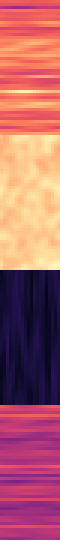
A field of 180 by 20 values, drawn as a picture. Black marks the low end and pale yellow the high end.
The table splits into 4 rows of 1 panel. Panel 1,1: high, streaked across. Panel 2,1: very high, blotchy, faint in contrast. Panel 3,1: very low, streaked downward, faint in contrast. Panel 4,1: middling, streaked across.
